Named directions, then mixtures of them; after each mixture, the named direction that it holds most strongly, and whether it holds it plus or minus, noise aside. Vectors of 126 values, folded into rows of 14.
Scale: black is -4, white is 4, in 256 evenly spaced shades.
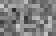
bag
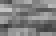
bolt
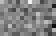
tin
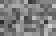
bag, plus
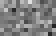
tin, plus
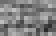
bolt, plus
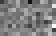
tin, minus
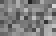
tin, minus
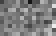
tin, minus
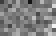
tin, minus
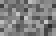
bag, minus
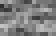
bolt, minus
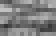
bolt, plus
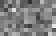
tin, minus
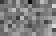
tin, minus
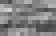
bolt, plus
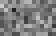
bag, plus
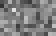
bag, minus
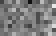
tin, minus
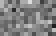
tin, plus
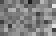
tin, minus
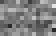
tin, minus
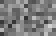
bag, plus
